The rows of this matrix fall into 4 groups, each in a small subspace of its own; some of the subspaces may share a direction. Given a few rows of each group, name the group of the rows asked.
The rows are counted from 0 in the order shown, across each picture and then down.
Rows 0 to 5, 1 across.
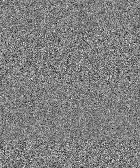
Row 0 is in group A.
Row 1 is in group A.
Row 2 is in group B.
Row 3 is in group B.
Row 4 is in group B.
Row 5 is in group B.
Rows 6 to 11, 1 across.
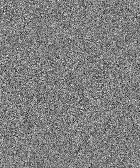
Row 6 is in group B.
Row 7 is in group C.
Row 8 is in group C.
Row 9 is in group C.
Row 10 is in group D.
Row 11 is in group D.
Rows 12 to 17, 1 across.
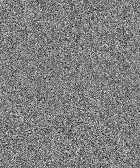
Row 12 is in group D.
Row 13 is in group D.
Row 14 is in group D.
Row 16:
B
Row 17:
D
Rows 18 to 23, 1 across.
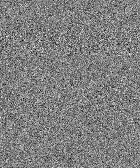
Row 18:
C
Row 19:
D
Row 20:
D
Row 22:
D
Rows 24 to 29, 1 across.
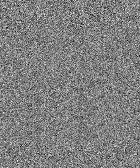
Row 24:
C
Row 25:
C
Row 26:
D
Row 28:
A
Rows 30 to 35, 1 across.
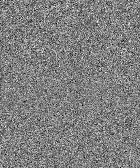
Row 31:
D
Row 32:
D
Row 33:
D
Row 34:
C
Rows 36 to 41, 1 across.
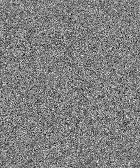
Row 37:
B
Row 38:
C
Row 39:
A
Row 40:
D
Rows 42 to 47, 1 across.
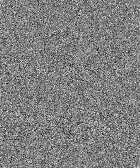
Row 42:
D
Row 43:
A
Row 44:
C
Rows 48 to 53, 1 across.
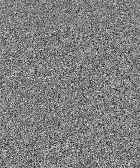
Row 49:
A
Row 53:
A
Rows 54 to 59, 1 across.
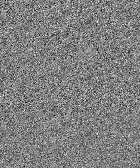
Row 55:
A
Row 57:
B
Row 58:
A
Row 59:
B
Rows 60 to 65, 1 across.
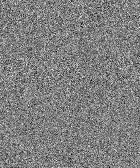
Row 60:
C
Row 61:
A
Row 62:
D
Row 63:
D
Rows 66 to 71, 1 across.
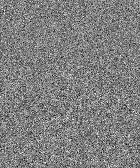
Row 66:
B
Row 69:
B
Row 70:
A
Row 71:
D
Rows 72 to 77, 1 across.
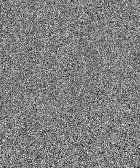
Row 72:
C
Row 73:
A
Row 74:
B
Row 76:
B
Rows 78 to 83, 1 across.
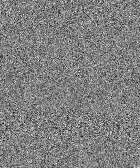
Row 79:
C
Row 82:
B
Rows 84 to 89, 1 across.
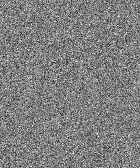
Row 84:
D
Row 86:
A
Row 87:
B
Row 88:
A
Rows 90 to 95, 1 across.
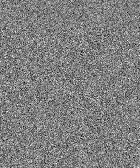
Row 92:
B
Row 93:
C
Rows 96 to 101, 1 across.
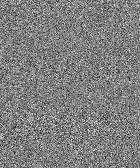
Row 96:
C
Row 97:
D
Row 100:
B
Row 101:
D
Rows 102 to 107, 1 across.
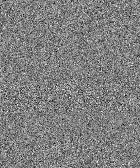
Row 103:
A
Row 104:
D
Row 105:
C
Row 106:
B
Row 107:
A
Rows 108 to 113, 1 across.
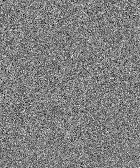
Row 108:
A
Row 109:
B
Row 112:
B
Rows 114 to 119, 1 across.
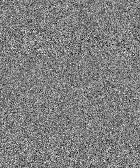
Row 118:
B
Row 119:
D
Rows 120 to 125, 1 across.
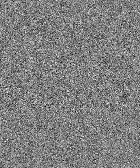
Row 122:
B
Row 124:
C
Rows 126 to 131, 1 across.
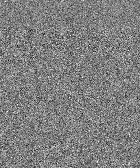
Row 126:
B
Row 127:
B
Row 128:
D
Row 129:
C
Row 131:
A
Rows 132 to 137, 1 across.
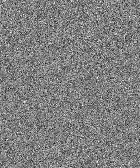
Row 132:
C
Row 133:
C
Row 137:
A
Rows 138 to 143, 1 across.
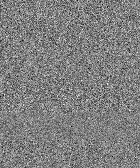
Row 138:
C
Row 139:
D
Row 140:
B
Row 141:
B
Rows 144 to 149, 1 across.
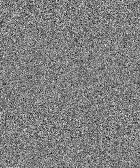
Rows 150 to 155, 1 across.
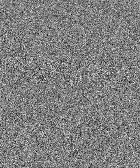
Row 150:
B
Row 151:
B
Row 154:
B
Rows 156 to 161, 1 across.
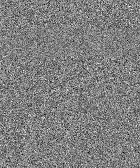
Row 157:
C
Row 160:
B
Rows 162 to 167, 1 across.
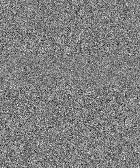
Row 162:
D
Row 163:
B
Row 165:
C
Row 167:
D
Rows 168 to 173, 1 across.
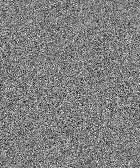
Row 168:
A
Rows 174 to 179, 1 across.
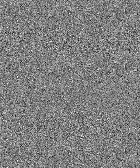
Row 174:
C
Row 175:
B
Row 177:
B
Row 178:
C
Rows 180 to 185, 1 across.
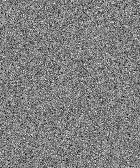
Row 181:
D
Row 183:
D
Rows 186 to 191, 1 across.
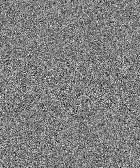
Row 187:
C
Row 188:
D
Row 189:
B
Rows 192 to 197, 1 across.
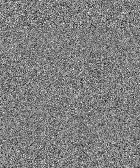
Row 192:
D
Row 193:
D
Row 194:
C
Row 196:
A
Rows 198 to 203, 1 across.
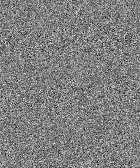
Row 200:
D
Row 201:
A
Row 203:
A
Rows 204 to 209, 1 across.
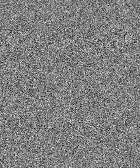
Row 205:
C
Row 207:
B
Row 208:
C
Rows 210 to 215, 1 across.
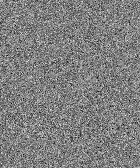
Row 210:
D
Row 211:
C
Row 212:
A
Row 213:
C
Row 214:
D
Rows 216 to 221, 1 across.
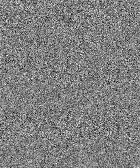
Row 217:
C
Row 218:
D
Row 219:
A
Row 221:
A
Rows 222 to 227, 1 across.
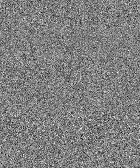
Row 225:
C
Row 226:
C
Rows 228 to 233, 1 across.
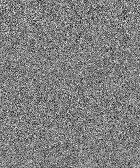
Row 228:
D
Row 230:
C
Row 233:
A
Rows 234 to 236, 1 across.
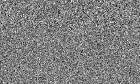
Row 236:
C
